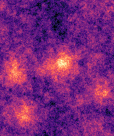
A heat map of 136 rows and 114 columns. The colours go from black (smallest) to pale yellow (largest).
Bumps: four. Odd rows or columns: none. Ninth with the highest average: centre. Lone odd cells: none. Ninth with the lowest average: top middle.
